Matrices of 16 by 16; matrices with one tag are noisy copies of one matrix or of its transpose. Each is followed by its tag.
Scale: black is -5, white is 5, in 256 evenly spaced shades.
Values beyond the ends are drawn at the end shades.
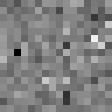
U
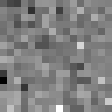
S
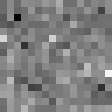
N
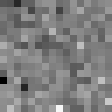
S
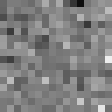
S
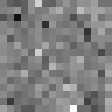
N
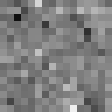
N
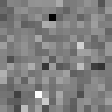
U
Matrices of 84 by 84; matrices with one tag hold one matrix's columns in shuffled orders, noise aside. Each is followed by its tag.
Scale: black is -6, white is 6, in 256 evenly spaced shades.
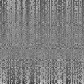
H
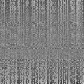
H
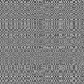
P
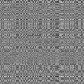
P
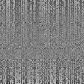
H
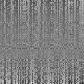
H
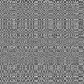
P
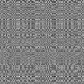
P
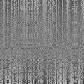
H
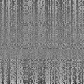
H
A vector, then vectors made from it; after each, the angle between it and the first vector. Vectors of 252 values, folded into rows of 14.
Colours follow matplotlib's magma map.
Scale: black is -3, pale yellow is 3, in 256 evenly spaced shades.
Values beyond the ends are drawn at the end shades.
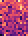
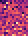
partly opposed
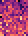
nearly opposite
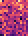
nearly parallel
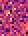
orthogonal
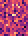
orthogonal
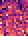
nearly opposite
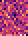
partly opposed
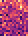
nearly parallel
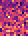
partly opposed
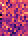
partly aligned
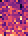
nearly opposite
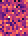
partly opposed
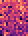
nearly parallel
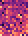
partly opposed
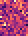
partly aligned
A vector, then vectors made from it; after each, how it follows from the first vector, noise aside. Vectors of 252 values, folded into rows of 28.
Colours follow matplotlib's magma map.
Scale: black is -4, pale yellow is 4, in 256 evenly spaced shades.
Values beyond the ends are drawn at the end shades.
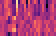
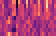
negated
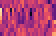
wrapped around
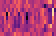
wrapped around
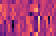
wrapped around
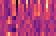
negated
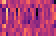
wrapped around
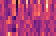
negated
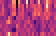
negated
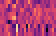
wrapped around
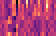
negated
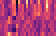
negated
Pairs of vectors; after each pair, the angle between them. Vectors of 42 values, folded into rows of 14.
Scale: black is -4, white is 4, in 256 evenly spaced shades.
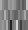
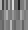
orthogonal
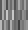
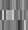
partly aligned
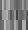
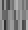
nearly opposite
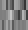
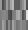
nearly opposite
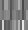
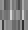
nearly opposite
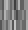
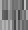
orthogonal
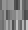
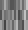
orthogonal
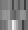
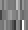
partly opposed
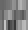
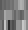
nearly parallel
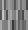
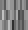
nearly parallel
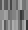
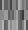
nearly parallel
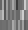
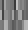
partly opposed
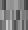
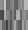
nearly opposite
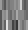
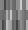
partly aligned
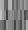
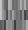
nearly parallel
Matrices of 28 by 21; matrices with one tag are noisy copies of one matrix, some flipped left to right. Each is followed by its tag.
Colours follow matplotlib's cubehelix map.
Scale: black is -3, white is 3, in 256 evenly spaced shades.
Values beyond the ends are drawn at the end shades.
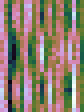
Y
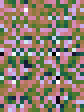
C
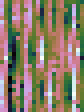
Y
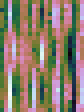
Y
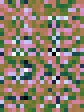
C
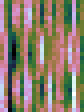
Y
